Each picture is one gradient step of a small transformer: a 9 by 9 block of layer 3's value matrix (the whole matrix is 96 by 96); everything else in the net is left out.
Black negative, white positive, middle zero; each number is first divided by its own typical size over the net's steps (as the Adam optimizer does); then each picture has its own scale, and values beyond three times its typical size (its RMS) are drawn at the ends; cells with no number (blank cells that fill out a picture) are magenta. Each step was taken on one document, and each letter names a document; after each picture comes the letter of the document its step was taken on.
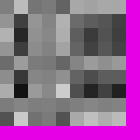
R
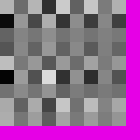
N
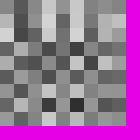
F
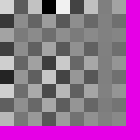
N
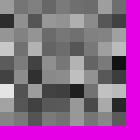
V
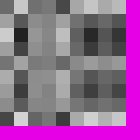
R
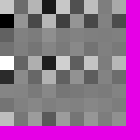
N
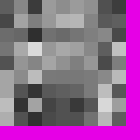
V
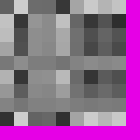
R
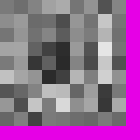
F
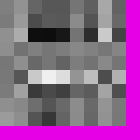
F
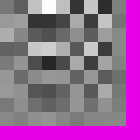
F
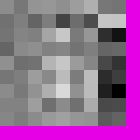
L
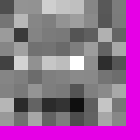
V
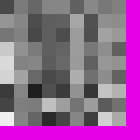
F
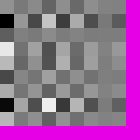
N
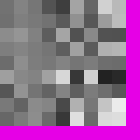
L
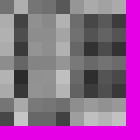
R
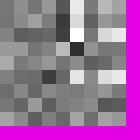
L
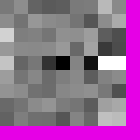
L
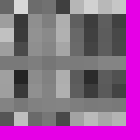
R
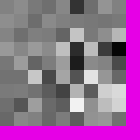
L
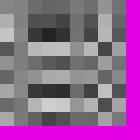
F
